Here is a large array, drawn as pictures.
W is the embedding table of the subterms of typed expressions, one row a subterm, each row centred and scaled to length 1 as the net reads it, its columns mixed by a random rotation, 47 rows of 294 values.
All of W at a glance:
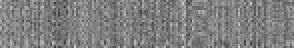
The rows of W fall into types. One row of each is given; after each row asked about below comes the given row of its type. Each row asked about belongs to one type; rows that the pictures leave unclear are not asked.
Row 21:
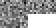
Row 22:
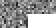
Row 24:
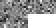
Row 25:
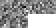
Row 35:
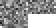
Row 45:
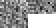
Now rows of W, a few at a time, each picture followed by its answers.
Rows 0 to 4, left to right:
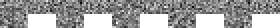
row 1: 21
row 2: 35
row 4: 21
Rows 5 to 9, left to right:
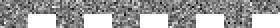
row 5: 35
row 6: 45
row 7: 45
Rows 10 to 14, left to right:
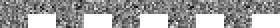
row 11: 21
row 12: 25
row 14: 25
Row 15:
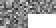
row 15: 35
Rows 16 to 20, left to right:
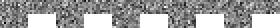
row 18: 35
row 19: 22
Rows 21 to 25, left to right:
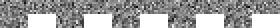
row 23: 25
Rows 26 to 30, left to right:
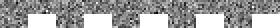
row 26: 22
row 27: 25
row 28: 22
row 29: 22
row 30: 24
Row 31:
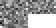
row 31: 35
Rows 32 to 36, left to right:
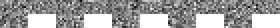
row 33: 21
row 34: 21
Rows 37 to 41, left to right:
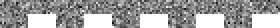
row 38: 25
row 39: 35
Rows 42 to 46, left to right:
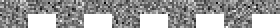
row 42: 45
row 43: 45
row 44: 25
